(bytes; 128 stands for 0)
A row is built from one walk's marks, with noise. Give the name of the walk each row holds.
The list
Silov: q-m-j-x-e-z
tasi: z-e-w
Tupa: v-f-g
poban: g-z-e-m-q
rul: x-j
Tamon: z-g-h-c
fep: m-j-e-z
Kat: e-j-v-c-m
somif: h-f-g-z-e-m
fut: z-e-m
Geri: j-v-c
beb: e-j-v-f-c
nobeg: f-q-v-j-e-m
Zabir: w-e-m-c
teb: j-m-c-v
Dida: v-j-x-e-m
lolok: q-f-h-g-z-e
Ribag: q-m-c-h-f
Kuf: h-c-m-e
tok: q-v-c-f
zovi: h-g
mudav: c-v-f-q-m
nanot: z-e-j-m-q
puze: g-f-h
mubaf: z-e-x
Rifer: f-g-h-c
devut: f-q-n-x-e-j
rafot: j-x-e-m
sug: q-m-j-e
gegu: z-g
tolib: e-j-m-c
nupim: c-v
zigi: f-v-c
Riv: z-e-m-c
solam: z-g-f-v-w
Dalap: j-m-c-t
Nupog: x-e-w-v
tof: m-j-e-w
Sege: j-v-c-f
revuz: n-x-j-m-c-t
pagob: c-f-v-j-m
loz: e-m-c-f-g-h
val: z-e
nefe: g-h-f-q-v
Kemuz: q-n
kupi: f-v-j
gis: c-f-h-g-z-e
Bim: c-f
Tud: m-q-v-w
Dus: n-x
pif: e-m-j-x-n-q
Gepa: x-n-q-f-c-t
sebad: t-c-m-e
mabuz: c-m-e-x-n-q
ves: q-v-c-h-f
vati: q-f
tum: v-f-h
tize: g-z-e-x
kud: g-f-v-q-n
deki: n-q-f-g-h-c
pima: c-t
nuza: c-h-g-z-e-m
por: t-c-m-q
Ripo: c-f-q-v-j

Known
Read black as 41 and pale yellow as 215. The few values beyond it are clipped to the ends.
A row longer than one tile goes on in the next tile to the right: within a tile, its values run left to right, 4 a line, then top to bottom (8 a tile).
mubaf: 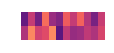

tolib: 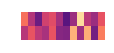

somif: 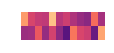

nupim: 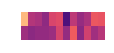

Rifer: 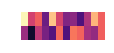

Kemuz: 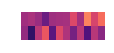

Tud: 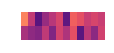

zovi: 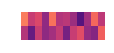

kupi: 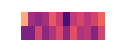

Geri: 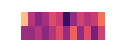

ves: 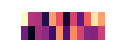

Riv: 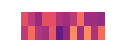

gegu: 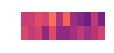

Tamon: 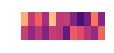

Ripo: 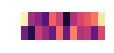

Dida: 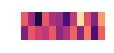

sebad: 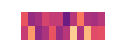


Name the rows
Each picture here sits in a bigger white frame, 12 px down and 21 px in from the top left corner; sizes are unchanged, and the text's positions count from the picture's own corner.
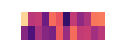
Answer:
zigi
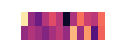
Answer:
teb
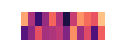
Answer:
nobeg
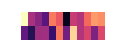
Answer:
mudav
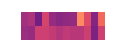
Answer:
rul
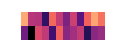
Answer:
kud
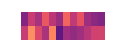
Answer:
val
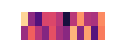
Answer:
Kat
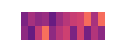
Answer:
Dus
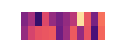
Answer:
Silov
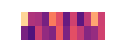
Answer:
tum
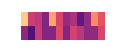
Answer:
Tupa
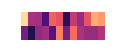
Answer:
tok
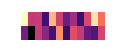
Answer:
nefe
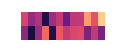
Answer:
Gepa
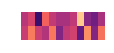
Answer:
tof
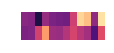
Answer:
pif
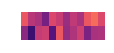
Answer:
vati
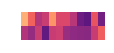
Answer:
solam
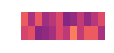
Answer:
pima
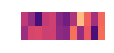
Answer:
sug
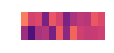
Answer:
Bim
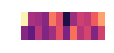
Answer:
Sege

